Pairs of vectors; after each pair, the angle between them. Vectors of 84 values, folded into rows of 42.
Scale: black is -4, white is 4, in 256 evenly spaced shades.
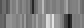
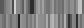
partly aligned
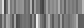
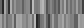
nearly opposite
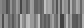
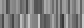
nearly parallel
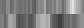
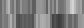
nearly parallel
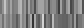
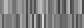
nearly parallel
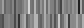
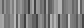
nearly opposite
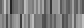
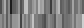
nearly parallel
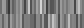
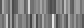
partly aligned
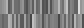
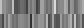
partly aligned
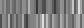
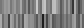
nearly opposite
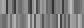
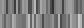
nearly parallel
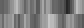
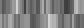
nearly parallel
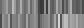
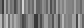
orthogonal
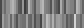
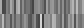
orthogonal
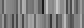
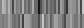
orthogonal
